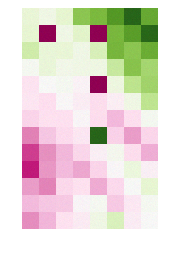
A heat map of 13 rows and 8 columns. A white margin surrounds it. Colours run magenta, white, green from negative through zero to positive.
Four lone cells stand out: one far higher and three far lower than their neighbours. There is an overall slope up to the top right. The top right is the ninth with the highest average. No single row or column stands out from its neighbours.
